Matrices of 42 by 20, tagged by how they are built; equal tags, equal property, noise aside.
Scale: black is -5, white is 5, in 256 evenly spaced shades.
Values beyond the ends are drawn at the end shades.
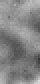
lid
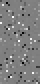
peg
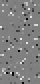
peg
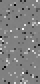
peg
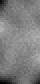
lid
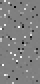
peg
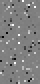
peg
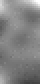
lid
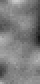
lid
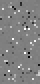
peg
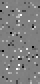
peg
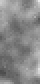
lid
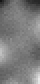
lid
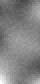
lid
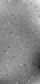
lid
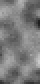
lid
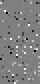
peg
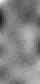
lid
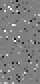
peg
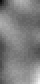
lid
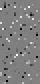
peg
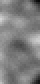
lid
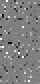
peg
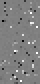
peg
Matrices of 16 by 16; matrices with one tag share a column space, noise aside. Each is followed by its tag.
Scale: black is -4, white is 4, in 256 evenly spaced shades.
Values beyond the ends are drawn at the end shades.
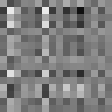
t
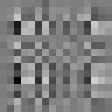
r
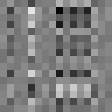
t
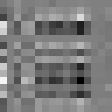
r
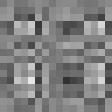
r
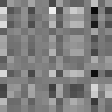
t
